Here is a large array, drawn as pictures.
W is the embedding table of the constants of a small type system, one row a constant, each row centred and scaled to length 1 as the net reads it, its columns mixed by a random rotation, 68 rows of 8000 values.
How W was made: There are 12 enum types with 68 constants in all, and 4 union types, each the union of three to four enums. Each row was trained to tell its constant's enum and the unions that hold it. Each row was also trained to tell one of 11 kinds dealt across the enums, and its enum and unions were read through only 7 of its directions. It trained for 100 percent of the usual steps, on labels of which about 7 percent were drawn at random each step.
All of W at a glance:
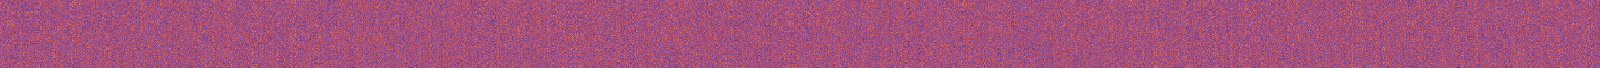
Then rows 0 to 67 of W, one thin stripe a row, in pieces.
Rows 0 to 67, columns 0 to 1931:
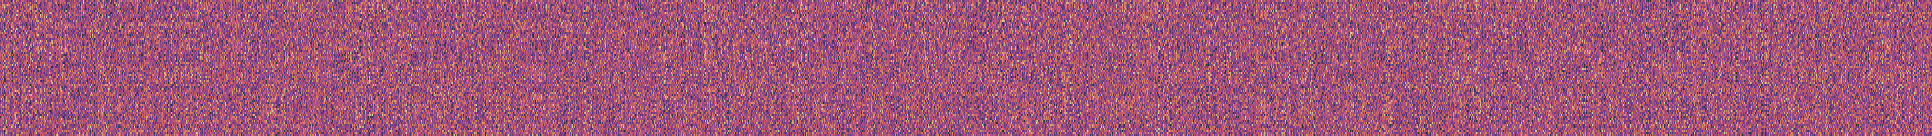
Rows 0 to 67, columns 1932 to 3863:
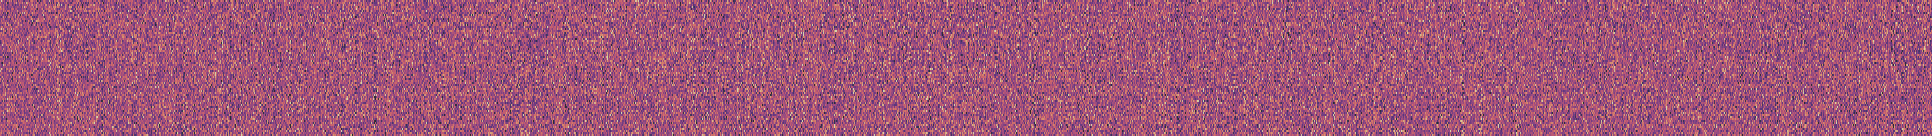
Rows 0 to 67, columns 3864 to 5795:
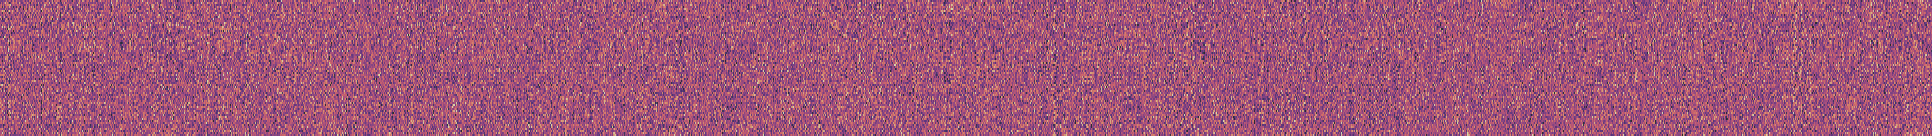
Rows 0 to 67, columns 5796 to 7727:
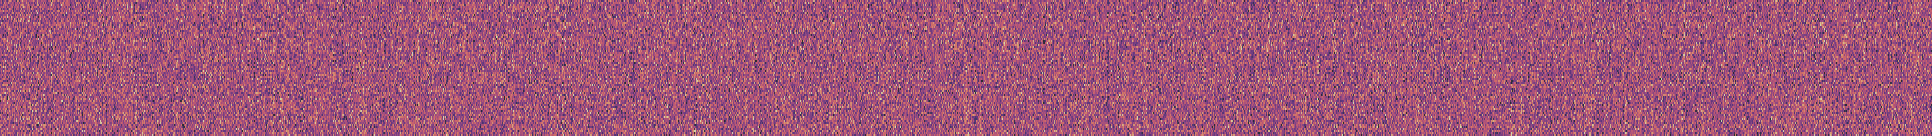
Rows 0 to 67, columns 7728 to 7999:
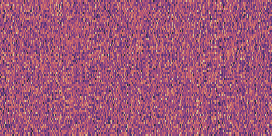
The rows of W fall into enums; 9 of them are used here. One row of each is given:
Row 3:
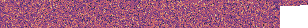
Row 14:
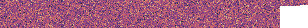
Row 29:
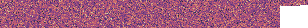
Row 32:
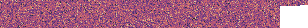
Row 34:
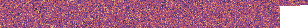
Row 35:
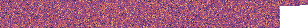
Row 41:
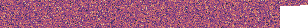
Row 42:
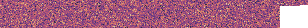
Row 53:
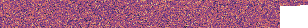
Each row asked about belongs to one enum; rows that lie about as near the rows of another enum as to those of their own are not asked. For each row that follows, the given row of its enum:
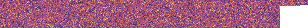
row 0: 34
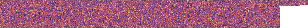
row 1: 29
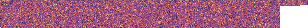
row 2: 3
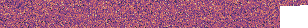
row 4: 3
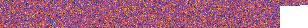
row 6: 29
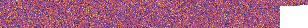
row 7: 14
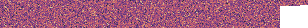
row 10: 41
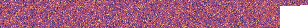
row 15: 32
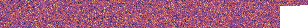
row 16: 3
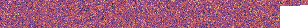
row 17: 41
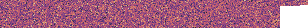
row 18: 41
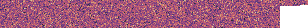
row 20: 14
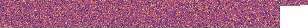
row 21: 41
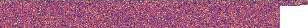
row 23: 14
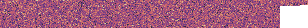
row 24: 14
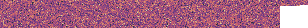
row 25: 53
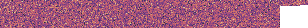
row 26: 29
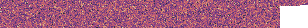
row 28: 29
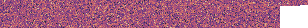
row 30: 3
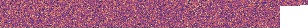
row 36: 29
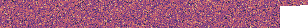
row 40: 29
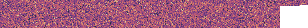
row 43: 3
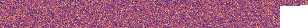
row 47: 32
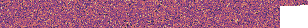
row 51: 14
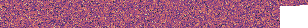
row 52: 42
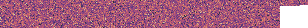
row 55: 42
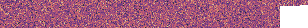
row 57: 3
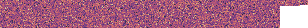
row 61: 42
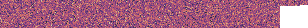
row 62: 32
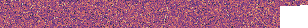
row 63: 32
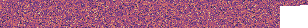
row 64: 42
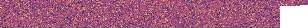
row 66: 42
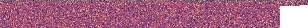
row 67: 42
